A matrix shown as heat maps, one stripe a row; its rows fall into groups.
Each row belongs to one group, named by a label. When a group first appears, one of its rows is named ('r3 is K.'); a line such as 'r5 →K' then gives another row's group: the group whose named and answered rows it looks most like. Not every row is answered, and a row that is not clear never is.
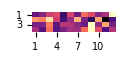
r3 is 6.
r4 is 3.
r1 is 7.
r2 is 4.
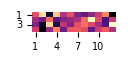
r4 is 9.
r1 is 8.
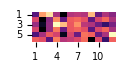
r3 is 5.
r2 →9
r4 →9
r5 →7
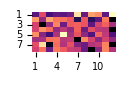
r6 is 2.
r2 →2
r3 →9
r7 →8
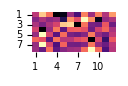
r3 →2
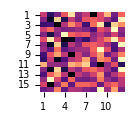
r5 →5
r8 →3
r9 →7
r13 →7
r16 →6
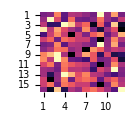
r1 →6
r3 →5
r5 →7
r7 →6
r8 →2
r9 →4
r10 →2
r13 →5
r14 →9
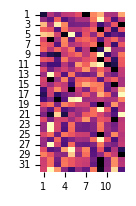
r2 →3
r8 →4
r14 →9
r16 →7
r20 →3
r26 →3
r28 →5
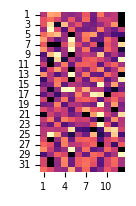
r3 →8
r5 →4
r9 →7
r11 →9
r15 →6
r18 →9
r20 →4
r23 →3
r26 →9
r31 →9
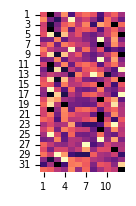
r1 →9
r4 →9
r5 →8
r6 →6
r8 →5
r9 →8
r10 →6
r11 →9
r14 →8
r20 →9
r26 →6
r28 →4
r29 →2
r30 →5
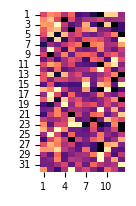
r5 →8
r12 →3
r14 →4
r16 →4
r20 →6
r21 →7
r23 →2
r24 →2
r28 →4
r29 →3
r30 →6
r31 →7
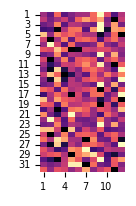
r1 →3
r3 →6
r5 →2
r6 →9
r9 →6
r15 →6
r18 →2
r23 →6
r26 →2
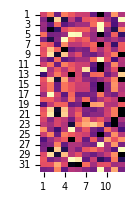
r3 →3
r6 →5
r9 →8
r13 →7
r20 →8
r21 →8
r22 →4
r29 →8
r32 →6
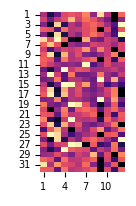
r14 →6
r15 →5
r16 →8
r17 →8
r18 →6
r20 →9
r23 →8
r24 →7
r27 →2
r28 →5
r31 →2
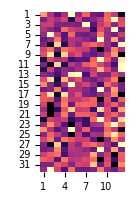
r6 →6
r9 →8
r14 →8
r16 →6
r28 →6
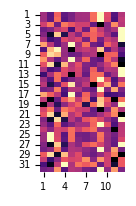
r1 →3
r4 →7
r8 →7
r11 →8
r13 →7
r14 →3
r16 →6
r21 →8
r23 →3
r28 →6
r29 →8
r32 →6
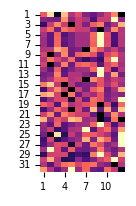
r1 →8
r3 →7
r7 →3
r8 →2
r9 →9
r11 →9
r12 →3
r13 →6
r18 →7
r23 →3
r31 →5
